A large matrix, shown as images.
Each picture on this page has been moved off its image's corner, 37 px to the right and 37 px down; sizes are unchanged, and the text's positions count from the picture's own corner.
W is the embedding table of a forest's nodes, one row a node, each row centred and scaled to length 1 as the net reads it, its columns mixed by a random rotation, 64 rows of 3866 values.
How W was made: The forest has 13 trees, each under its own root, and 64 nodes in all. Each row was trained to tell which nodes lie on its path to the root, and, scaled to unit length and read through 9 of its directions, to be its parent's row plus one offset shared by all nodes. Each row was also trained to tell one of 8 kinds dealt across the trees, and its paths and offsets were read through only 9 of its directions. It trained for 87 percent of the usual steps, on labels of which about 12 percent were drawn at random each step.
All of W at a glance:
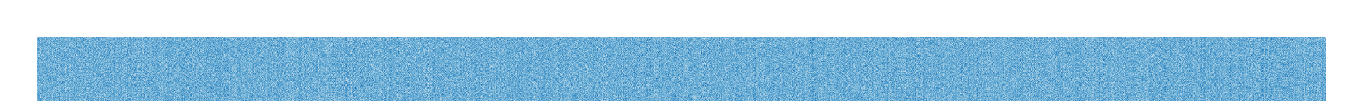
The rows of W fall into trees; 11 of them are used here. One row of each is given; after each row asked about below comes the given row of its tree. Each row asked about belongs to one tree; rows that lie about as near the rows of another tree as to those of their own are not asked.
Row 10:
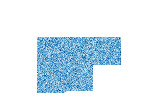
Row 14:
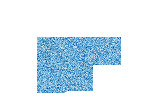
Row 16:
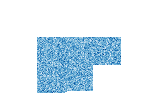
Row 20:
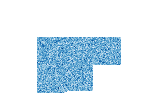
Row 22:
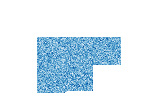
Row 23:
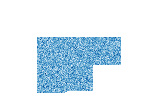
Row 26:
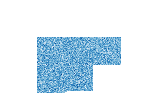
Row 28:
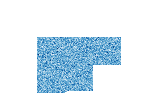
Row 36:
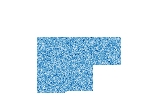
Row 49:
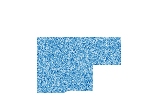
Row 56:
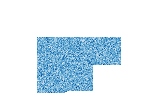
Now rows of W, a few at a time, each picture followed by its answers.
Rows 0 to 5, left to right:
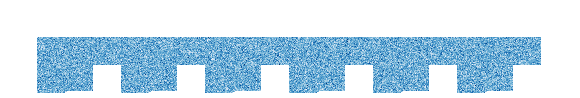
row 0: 36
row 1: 23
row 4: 10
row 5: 28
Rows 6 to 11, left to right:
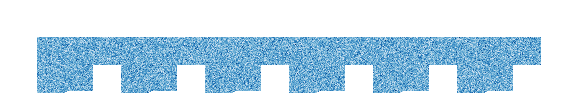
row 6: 16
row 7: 28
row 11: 56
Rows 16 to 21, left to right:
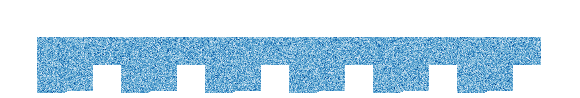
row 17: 10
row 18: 10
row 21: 23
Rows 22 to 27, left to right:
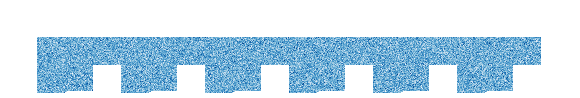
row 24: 56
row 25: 20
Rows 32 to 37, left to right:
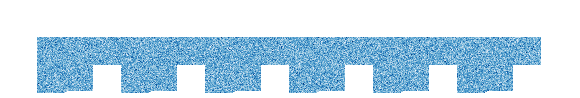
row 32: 20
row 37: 28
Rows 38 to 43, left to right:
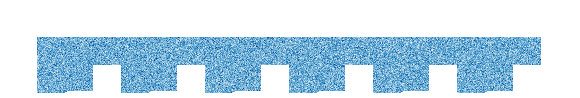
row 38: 23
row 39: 36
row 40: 20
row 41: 10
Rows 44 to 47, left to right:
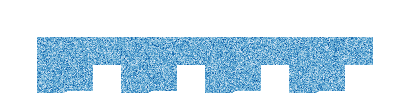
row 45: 49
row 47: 10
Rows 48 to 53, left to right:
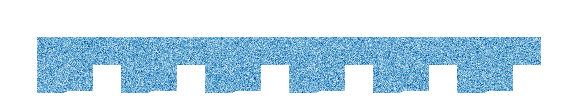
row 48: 20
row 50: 22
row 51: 22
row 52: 23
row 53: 28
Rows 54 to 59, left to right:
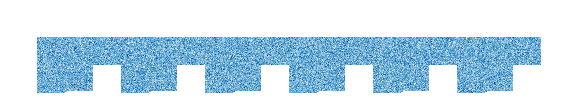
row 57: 23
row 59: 16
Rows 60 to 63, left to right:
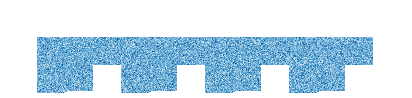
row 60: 20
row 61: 23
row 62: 56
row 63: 49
